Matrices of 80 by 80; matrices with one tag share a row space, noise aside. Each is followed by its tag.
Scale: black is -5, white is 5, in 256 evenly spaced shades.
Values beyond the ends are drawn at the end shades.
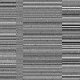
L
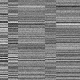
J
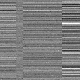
L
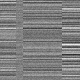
L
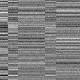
J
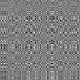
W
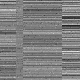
L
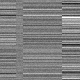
L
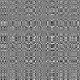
W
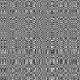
W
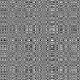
W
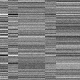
J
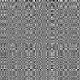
W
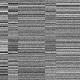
J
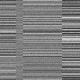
L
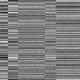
J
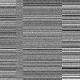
L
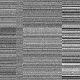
L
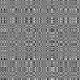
W
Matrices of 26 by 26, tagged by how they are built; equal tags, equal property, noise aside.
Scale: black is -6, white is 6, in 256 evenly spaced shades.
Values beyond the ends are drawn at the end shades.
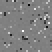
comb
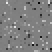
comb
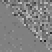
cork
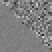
cork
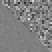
cork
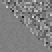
cork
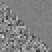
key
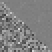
key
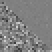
key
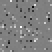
comb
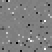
comb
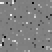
comb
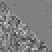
key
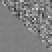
cork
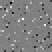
comb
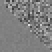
cork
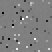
comb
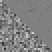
key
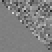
cork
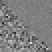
key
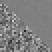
key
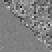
cork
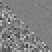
key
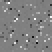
comb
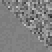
cork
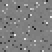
comb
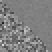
key
